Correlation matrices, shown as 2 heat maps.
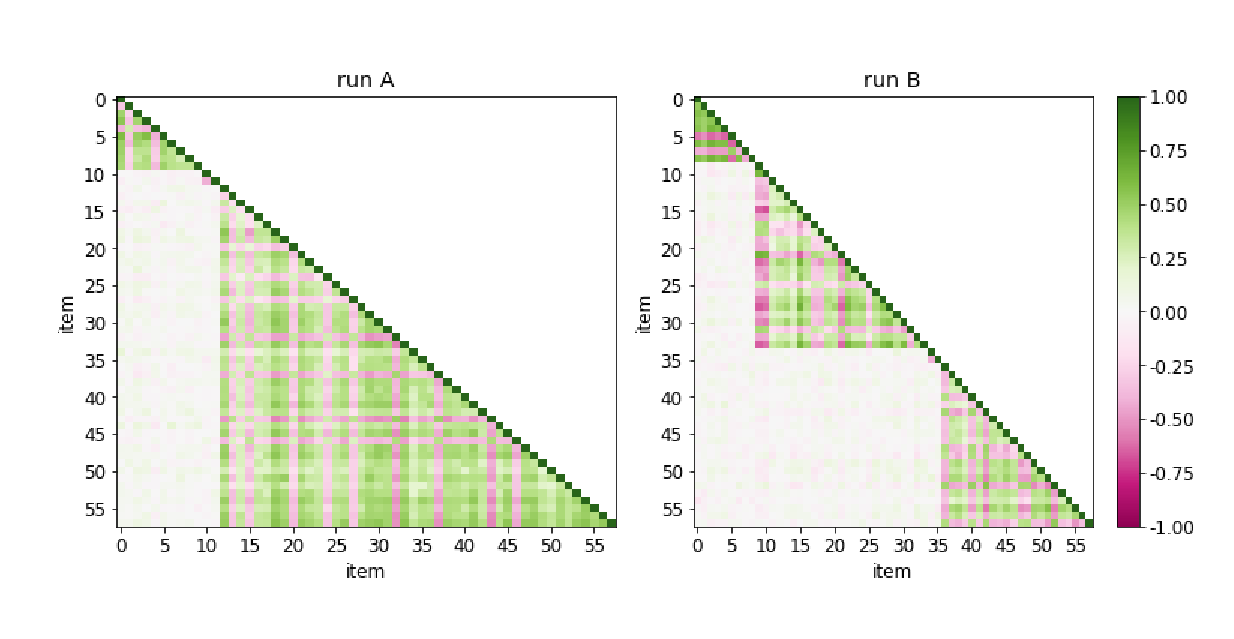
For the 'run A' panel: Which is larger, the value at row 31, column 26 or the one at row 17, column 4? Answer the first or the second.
the first
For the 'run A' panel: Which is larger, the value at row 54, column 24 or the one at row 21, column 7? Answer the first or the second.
the second
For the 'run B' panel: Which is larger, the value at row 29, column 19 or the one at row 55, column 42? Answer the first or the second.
the first
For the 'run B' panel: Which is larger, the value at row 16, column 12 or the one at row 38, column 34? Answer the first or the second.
the first
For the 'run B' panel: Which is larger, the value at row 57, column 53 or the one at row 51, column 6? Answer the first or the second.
the second
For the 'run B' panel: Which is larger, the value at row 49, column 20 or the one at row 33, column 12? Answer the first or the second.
the second
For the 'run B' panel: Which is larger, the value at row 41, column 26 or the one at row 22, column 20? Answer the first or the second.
the second
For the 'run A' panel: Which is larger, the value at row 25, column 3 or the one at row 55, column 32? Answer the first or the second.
the first
